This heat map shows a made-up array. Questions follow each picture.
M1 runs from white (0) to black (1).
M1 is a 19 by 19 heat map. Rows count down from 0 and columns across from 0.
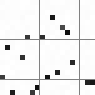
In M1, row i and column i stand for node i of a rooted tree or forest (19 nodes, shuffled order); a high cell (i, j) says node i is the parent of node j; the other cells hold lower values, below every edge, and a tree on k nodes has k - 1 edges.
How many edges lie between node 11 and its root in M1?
6
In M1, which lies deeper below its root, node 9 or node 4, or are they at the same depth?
node 4
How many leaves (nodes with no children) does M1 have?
7
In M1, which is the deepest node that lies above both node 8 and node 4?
7
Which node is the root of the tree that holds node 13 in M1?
16
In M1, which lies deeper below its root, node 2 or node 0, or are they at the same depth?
node 2
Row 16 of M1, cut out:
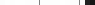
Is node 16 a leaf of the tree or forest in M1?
no
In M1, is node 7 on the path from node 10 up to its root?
no
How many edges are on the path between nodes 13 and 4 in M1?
10
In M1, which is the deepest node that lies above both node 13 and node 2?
18
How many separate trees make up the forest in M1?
3
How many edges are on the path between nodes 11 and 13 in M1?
9
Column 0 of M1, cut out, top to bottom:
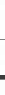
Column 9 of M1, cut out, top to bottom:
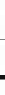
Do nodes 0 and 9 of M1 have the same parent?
yes
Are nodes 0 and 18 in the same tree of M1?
no
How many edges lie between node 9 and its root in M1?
1
